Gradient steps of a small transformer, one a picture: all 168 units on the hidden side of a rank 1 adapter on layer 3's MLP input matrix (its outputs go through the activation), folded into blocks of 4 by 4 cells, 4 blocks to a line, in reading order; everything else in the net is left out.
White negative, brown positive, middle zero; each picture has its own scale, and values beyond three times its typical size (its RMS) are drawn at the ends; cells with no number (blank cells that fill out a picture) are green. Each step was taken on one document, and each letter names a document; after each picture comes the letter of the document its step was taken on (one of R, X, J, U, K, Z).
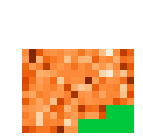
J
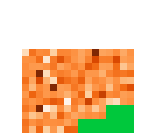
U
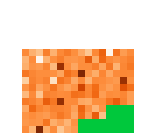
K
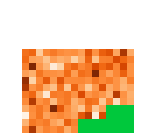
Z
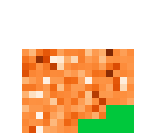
K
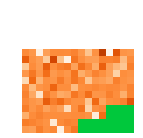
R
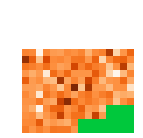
J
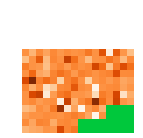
R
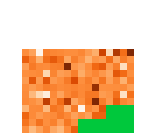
R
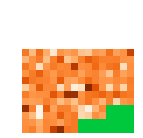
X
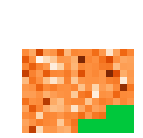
K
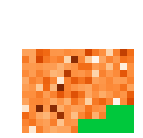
Z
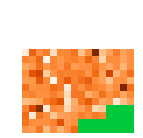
U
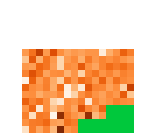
J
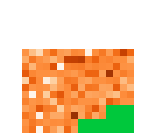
K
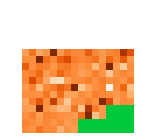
X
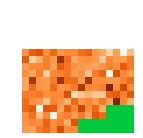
J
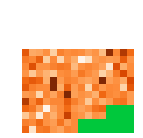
U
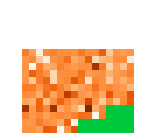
Z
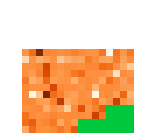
R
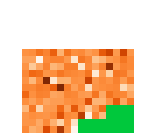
Z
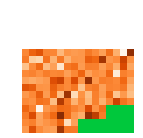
J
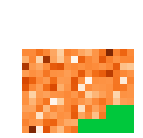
K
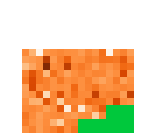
R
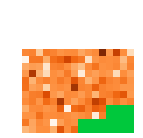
R
